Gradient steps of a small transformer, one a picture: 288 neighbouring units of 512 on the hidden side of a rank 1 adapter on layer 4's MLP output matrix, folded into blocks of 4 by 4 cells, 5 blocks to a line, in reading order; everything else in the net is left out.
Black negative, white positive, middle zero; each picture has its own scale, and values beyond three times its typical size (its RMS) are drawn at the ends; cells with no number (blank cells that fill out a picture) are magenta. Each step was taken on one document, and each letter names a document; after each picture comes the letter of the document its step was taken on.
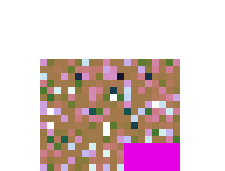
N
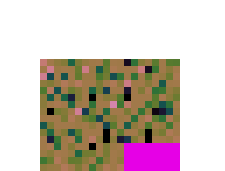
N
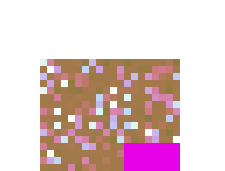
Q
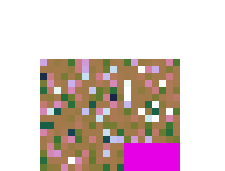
N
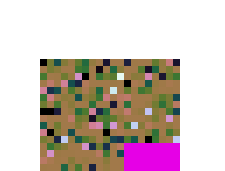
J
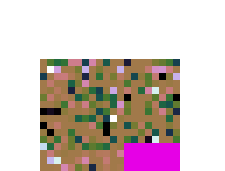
J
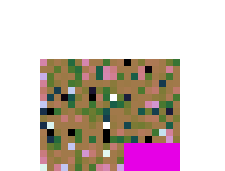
N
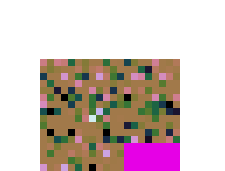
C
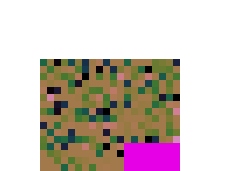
J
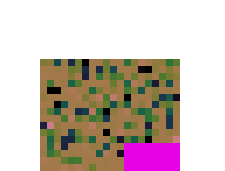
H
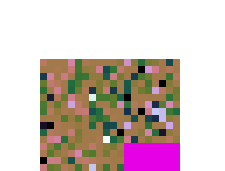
N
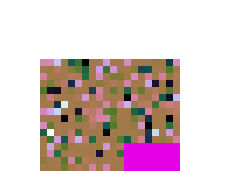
H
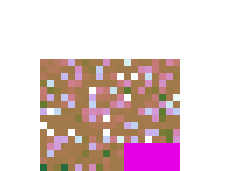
C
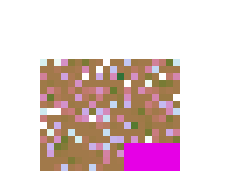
J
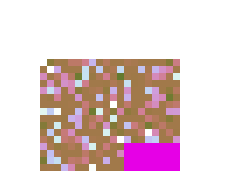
Q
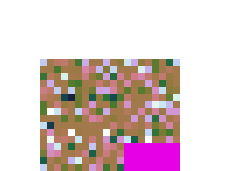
N
